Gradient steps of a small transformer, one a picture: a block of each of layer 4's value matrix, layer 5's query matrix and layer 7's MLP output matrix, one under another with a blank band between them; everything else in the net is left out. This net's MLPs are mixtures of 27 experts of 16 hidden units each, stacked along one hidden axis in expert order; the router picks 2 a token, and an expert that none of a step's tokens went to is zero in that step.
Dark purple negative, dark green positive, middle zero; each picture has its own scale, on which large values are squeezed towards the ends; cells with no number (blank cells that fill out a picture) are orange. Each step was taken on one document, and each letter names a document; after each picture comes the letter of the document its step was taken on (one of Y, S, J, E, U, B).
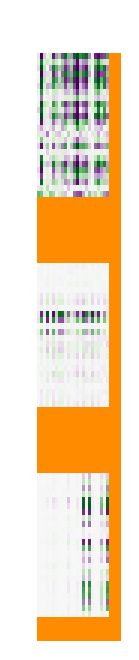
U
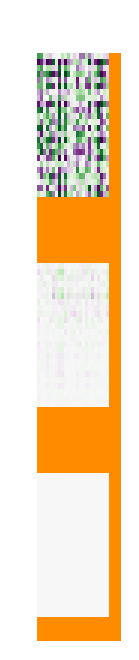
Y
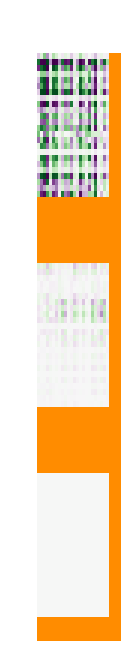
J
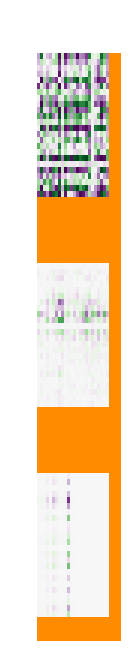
Y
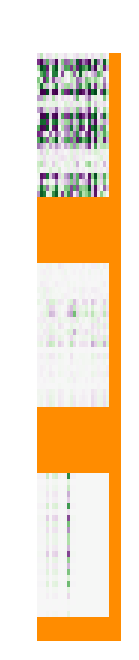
J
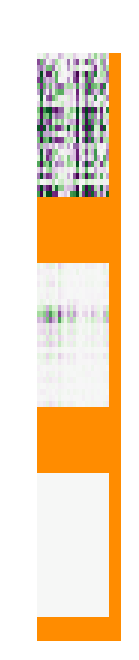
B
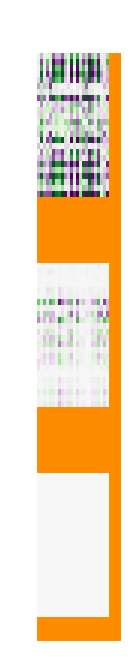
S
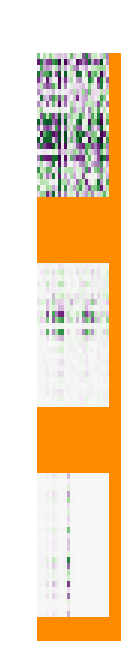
Y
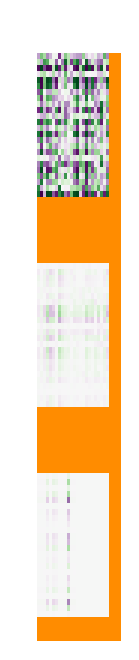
B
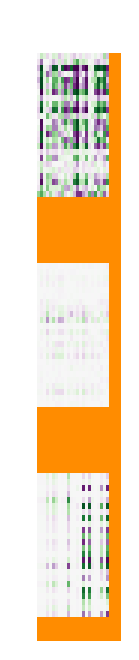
U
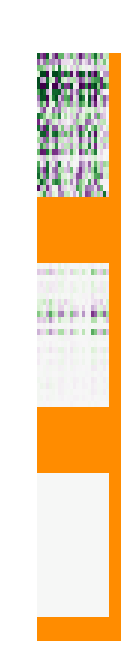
J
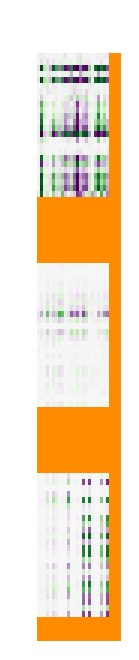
U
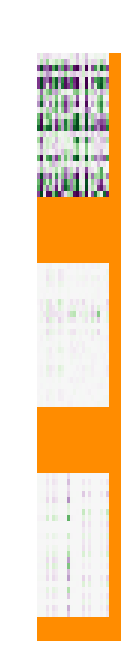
B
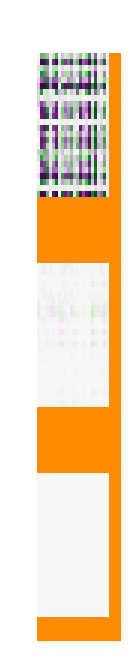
J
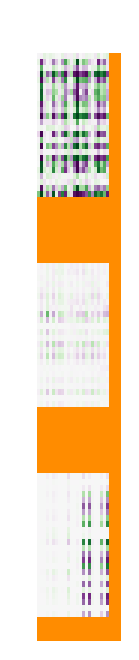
U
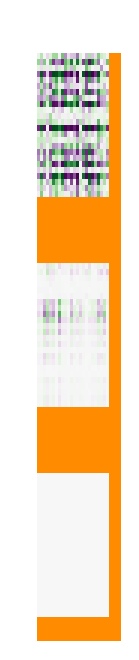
S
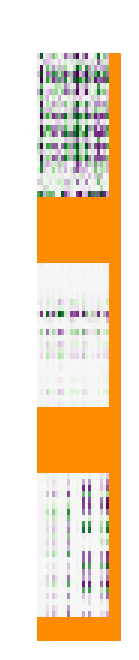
U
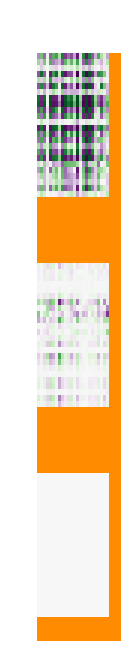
S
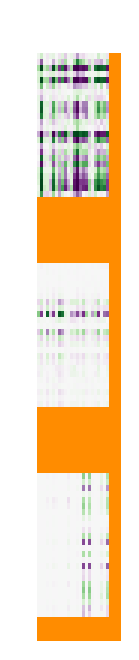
U
